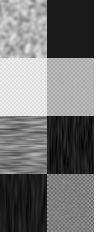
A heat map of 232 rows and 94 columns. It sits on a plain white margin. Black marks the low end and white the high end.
The table splits into 4 rows of 2 panels. Panel 1,1: high, blotchy. Panel 1,2: very low, flat. Panel 2,1: very high, checkered, faint in contrast. Panel 2,2: high, checkered, faint in contrast. Panel 3,1: middling, streaked across. Panel 3,2: very low, streaked downward, faint in contrast. Panel 4,1: very low, streaked downward, faint in contrast. Panel 4,2: middling, checkered.
